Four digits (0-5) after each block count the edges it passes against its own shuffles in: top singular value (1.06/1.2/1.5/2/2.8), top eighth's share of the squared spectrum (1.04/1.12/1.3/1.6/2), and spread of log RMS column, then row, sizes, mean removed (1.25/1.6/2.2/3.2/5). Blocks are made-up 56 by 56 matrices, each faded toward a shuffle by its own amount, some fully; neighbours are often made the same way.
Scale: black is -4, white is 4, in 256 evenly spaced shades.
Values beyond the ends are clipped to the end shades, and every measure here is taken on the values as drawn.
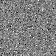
0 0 0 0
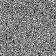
0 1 0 0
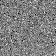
0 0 0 0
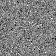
0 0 0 0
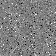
0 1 1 0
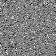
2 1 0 0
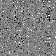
3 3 1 1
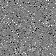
2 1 0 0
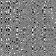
4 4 3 2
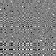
5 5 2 3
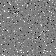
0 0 0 0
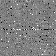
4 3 0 1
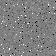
0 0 0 0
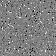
0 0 0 0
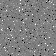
0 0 0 0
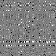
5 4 2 2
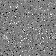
2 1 0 0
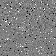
2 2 0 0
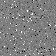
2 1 0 0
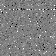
3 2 0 1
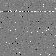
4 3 0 0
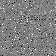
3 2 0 0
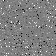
1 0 0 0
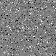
2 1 0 0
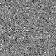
3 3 1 1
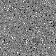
2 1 0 0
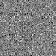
3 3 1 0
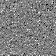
3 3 1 1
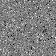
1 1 0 0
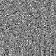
3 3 0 1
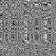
4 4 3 3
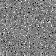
2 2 0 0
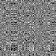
4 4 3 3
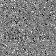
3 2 0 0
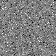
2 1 0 0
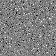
0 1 0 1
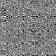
4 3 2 2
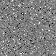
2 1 0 0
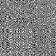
4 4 2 2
